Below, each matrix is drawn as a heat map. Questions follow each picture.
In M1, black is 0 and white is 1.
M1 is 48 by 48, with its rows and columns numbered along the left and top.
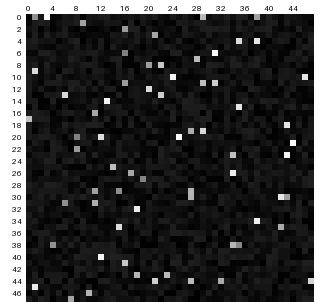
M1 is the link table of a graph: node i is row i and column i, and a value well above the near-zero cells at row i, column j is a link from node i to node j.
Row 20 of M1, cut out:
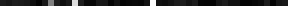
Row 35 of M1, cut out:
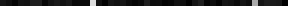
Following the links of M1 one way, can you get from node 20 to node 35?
yes
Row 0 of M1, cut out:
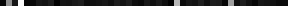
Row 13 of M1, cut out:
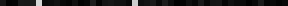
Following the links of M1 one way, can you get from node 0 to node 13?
no
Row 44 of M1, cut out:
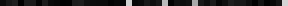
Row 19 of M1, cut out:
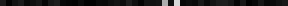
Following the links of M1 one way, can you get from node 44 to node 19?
yes
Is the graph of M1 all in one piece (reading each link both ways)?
no
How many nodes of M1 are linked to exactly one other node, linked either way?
8
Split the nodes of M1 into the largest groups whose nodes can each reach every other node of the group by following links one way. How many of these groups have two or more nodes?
8
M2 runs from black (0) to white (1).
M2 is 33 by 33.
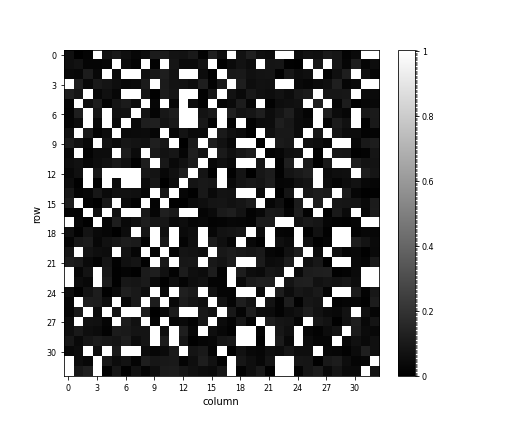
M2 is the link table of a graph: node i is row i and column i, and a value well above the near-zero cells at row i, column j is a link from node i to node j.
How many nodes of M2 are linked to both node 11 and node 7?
1
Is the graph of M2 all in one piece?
yes
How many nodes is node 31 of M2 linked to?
6
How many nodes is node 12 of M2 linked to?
9
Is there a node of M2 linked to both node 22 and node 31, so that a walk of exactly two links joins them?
yes
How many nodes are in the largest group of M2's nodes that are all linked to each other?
8
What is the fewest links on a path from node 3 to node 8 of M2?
6
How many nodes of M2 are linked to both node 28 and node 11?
7
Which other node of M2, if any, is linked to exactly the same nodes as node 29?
node 14
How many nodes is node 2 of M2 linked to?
8
